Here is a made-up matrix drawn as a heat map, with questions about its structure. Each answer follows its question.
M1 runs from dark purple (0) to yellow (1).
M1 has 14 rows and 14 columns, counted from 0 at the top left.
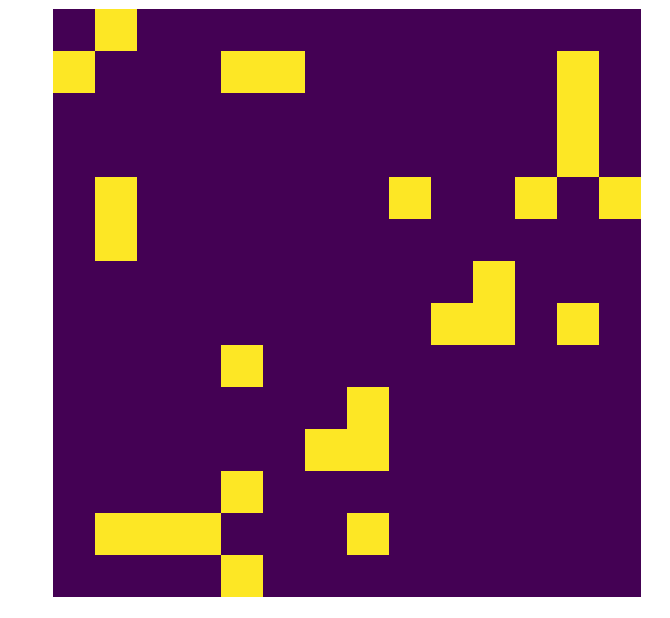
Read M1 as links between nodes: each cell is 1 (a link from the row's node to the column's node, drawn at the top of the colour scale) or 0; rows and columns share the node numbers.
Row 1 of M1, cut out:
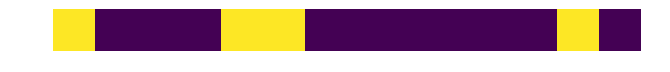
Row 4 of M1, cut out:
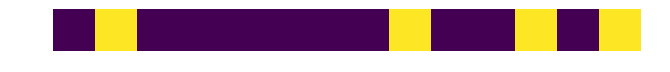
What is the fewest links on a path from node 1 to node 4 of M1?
1
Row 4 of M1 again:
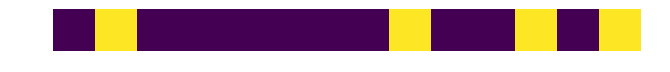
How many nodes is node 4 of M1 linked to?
4
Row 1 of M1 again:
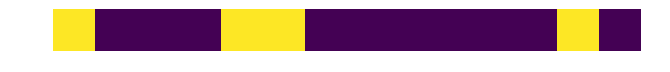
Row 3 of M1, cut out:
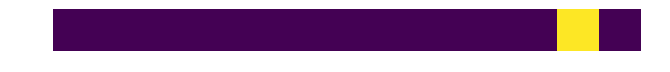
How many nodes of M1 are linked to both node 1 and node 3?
1
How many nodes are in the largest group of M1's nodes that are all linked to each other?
2
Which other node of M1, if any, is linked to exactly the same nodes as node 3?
node 2
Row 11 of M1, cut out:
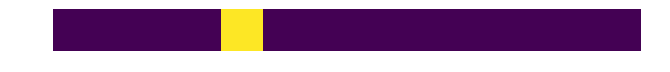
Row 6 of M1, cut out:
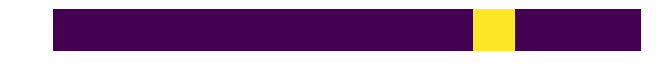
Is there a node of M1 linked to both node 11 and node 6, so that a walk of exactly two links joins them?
no
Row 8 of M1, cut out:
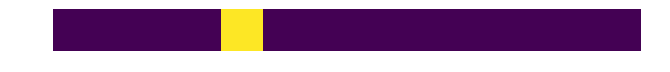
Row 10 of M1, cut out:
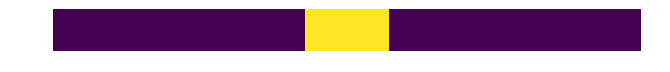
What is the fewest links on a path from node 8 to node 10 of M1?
5
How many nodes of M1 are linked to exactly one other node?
9
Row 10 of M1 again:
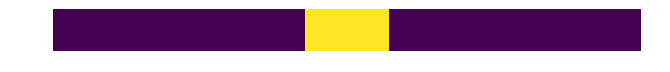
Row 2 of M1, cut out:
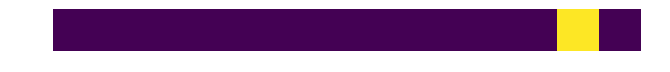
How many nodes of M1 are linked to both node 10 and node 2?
0
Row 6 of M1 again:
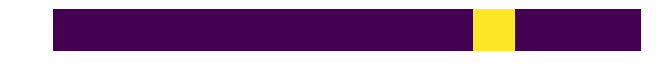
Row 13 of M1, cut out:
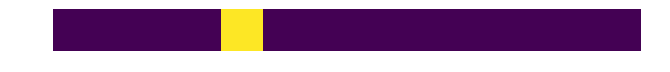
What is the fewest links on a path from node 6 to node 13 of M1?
6
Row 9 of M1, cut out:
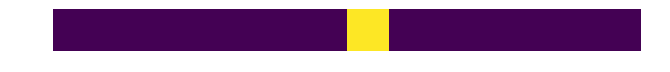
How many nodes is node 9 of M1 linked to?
1
